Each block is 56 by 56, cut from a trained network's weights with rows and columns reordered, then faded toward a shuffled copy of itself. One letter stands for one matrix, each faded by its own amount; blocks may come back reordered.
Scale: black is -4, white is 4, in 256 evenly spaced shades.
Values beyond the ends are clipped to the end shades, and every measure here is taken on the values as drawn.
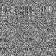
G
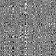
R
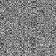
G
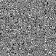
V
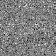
V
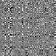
R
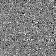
V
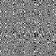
R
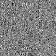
V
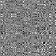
R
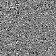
V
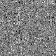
V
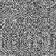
G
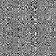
R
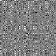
R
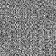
G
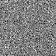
V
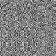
G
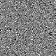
V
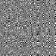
R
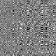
R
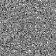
V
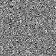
V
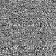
G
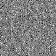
V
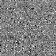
V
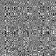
R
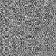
G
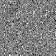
V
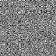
G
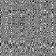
R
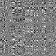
R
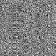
G
